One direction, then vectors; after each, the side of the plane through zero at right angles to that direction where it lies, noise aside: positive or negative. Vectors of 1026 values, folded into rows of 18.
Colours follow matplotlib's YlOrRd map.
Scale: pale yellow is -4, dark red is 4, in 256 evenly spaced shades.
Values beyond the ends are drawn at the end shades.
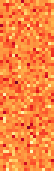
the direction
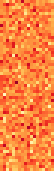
positive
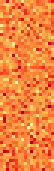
negative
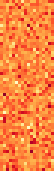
negative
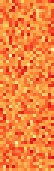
negative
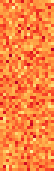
positive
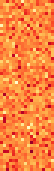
negative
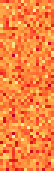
negative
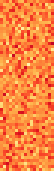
negative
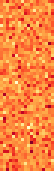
negative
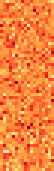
positive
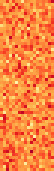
negative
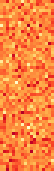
negative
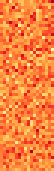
negative
